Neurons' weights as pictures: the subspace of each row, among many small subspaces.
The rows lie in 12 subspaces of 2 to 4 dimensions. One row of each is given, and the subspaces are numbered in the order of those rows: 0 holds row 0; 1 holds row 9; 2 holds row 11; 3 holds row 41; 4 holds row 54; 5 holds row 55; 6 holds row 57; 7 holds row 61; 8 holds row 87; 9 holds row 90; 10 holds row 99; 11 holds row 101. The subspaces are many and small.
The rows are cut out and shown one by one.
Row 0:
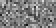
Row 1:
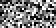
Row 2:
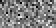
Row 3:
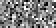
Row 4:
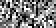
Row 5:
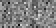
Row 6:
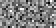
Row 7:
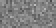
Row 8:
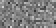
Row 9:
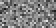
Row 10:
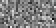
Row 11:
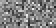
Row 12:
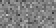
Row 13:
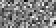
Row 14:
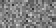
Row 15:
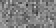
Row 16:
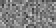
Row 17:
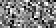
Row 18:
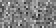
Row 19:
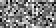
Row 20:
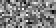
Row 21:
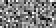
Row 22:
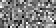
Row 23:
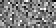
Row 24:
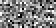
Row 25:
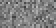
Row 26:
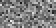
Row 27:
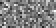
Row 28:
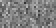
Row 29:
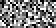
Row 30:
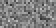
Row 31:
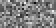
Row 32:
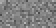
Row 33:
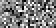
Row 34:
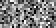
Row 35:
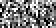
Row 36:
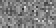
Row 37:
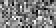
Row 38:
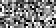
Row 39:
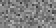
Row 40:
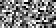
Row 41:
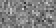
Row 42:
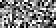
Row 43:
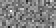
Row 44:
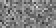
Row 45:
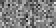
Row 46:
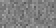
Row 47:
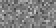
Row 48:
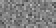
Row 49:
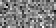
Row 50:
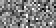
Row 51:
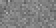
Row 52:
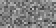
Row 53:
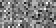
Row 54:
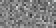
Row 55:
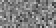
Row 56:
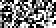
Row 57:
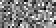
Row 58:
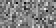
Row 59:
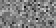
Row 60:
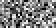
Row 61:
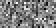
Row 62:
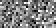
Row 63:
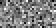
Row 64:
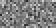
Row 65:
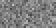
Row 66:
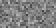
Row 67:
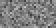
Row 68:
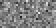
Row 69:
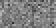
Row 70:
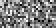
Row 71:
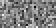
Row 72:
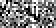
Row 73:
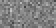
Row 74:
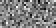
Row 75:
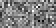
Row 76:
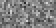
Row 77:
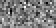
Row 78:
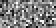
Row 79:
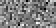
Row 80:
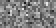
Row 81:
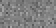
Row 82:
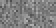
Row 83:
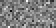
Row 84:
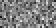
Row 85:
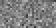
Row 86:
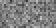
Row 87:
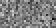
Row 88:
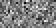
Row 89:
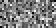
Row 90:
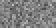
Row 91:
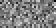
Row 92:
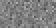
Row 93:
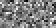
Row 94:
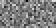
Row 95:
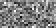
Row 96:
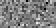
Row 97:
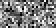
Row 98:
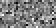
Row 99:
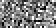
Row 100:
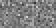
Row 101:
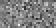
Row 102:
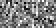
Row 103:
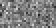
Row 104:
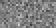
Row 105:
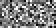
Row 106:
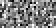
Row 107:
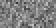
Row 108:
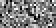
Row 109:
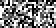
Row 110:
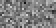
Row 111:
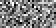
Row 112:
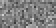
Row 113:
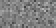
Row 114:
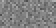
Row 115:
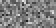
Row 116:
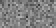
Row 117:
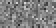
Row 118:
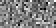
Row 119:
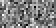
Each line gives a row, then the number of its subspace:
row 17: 11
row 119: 6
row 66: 3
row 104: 11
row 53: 6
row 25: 5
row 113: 2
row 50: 2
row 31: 11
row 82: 9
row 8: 10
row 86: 5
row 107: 9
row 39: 11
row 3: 7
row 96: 4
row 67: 4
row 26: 11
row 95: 1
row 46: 6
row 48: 7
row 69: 2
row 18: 10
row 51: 1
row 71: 8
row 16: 7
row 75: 2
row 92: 7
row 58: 7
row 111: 5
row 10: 8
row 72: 0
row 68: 1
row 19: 5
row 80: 11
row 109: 11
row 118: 4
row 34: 8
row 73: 3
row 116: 3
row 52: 1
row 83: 4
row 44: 1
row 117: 7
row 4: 9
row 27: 1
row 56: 6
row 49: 1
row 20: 11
